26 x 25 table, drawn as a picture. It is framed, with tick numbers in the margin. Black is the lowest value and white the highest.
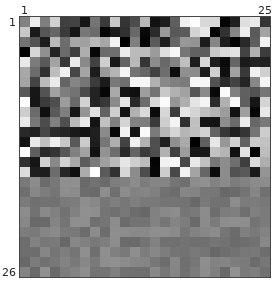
No single row or column stands out from its neighbours. No overall slope runs across the table. No regular stripes run through it. The bottom part is calmer, past a seam about 60% of the way down.
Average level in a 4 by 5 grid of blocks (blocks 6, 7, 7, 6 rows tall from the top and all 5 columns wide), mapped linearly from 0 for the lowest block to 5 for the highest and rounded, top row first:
2 1 0 4 0
1 0 5 5 3
1 2 3 2 2
2 3 2 2 2
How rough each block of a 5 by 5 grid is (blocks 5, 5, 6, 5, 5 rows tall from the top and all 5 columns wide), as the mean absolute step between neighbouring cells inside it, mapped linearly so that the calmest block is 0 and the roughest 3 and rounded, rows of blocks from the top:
33233 | 22323 | 33333 | 00000 | 00000
